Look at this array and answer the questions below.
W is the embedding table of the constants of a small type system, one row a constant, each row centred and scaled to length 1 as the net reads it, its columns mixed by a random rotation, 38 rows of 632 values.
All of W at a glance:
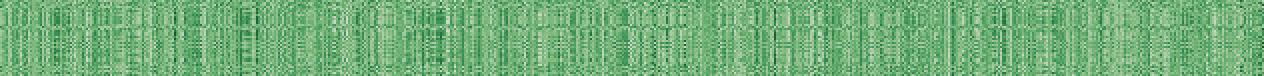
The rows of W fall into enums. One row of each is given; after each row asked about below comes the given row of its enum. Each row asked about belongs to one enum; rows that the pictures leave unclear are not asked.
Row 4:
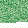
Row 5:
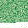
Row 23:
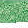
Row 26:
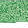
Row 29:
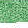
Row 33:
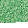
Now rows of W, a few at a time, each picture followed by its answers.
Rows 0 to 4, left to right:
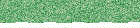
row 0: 33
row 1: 5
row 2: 23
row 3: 33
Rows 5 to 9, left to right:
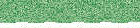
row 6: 29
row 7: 26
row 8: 4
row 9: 29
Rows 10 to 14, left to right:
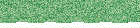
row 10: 4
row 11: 4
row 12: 26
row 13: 33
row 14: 23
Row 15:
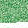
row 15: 4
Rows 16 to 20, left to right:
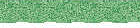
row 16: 29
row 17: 29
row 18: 5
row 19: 29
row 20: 26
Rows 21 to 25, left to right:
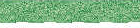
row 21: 23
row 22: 26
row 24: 26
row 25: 4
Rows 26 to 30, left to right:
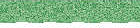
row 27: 5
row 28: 26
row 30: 29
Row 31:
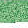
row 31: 5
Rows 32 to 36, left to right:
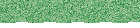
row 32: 26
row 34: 5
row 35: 33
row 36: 4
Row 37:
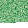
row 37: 5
